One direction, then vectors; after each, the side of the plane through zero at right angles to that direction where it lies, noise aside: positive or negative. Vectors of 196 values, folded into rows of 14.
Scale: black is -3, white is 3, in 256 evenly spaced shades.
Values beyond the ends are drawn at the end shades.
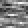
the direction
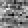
negative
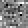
positive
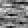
negative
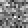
negative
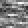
positive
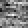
positive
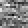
negative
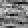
negative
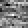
positive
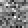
negative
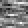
positive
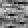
negative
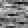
negative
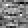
negative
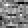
negative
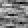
negative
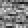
negative
